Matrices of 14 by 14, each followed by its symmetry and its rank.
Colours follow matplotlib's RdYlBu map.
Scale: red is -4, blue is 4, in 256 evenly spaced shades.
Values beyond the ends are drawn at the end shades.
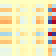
neither, rank one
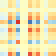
neither, rank one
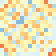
symmetric, full rank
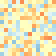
antisymmetric, full rank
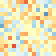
antisymmetric, full rank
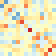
symmetric, full rank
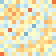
symmetric, full rank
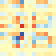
neither, rank two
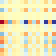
neither, rank one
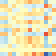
neither, rank two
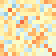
symmetric, full rank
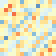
symmetric, full rank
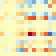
neither, rank two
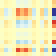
neither, rank one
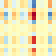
neither, rank one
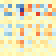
neither, rank two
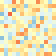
antisymmetric, full rank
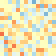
antisymmetric, full rank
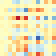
neither, rank two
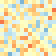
antisymmetric, full rank
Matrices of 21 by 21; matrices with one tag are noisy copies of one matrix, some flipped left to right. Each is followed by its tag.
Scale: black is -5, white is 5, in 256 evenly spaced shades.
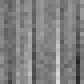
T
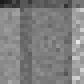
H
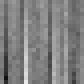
T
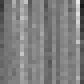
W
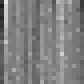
W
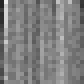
W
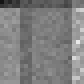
H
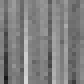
T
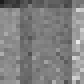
H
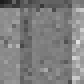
H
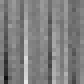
T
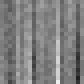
T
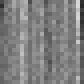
W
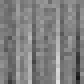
T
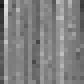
W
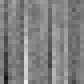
T
